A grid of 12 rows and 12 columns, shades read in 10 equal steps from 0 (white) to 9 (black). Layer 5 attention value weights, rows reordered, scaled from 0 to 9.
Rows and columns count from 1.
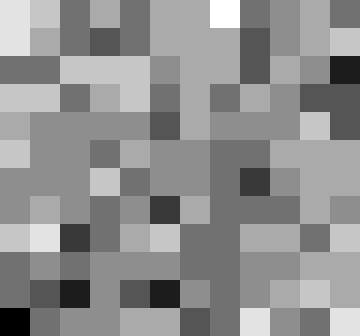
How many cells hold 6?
10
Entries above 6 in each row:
0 0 1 0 0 0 1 1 1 0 2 1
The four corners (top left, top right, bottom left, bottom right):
1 5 9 1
